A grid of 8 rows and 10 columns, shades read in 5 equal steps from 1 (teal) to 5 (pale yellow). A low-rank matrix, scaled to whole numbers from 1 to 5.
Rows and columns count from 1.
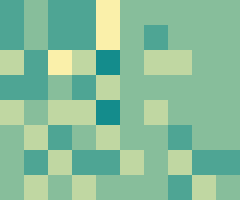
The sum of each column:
23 23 25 23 25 25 25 24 24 23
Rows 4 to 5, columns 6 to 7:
3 3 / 3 4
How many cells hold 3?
39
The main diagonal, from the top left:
2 3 5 2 1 3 3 2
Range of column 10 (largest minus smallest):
1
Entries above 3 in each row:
1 1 5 1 4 2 3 3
